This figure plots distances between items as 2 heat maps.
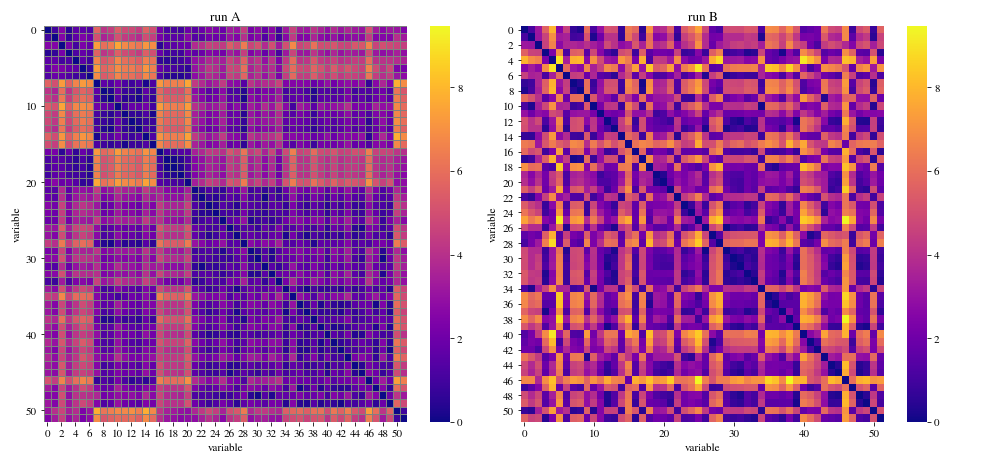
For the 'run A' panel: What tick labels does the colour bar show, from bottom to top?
0, 2, 4, 6, 8
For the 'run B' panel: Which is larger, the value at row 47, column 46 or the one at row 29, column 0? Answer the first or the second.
the first
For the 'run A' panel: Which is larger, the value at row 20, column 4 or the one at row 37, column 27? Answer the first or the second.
the first
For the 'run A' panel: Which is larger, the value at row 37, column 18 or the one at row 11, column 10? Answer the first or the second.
the first
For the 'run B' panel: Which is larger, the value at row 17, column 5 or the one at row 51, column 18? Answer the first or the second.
the first
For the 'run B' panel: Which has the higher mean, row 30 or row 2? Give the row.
2
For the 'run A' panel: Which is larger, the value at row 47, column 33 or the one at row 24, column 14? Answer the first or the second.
the second
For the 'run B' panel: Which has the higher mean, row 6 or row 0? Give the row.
0
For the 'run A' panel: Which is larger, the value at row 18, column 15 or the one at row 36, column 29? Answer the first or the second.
the first
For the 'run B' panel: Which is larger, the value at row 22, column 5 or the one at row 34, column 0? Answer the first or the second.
the first
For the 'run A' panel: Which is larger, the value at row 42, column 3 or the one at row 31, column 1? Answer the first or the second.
the first
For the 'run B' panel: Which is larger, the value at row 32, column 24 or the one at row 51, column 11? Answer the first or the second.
the second
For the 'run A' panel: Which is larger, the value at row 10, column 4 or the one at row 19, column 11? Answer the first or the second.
the first
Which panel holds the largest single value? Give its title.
run B
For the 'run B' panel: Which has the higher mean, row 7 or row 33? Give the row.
7
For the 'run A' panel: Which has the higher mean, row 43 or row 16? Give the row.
16
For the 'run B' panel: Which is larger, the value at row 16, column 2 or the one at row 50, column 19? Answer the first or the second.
the first
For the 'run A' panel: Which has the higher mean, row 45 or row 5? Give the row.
5
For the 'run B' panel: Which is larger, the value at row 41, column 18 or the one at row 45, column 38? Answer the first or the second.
the first
